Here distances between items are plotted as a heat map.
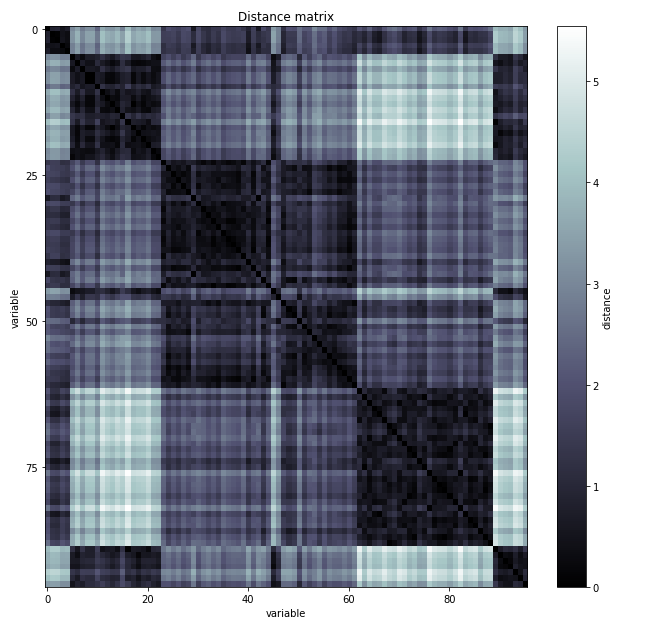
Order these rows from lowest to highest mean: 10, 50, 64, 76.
50, 10, 64, 76
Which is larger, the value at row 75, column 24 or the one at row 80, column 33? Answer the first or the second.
the second
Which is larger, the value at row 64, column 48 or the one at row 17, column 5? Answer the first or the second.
the first
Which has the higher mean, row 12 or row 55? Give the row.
12
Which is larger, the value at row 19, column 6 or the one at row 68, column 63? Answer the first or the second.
the second
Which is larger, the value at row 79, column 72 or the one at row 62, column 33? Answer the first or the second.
the second
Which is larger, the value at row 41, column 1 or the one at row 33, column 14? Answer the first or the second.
the second
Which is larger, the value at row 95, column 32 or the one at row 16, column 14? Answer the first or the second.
the first
